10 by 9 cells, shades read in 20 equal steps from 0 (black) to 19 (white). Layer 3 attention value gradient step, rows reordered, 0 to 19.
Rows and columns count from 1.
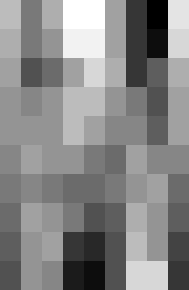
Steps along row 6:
up down same down down up down same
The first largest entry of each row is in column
4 4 5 4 4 2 8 7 7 7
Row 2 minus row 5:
2 -2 0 4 6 2 -6 -6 4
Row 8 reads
8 12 11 9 6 7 13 11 7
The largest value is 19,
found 2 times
